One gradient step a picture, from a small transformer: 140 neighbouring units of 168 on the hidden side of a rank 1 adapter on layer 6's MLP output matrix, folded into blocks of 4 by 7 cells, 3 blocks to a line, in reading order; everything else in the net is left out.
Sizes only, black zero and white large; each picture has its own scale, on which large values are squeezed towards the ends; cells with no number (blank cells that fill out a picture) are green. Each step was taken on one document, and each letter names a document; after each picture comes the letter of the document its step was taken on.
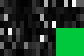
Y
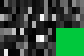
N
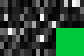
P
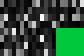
P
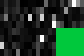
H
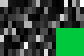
P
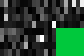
P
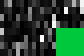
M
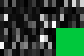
Y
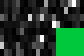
H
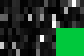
H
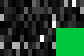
M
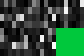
M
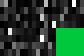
Y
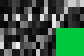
H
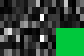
P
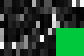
M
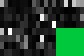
Y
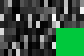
M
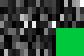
P
